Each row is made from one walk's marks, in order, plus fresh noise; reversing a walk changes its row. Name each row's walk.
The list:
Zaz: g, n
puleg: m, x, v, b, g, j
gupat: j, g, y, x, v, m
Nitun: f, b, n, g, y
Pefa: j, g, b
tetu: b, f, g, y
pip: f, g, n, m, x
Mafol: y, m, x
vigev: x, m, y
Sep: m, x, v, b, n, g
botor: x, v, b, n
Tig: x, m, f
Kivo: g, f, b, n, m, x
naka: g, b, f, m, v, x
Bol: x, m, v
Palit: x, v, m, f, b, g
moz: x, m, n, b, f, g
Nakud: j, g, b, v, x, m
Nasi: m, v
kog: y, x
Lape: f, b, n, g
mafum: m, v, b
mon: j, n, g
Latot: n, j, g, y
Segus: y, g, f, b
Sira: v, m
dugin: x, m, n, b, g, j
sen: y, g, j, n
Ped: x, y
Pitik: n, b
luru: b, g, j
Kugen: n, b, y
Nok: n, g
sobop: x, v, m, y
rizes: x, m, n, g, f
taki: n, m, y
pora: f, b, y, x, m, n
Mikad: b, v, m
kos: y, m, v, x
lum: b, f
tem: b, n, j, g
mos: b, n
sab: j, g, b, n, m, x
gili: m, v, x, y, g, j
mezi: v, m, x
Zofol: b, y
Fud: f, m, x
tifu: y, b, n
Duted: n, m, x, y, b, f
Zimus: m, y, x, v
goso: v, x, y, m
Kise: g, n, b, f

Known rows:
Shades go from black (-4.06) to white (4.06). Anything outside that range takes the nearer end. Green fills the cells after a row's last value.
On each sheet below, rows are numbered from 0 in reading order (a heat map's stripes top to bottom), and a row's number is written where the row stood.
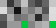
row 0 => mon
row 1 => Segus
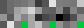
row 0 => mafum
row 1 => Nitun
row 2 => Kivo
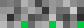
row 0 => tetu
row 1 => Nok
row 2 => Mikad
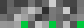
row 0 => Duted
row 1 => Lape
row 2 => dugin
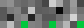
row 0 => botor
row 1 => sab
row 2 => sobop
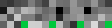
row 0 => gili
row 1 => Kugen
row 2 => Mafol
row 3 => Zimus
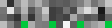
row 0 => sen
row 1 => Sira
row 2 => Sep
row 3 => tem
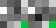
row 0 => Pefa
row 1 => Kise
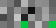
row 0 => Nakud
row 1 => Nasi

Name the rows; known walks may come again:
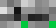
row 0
tem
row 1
Zaz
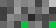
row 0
Fud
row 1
pip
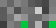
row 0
rizes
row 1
dugin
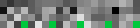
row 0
gili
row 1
mafum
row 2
moz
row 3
Zofol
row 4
Bol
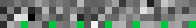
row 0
Palit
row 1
mezi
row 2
Nakud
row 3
Sep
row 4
taki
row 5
Latot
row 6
Ped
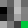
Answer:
kos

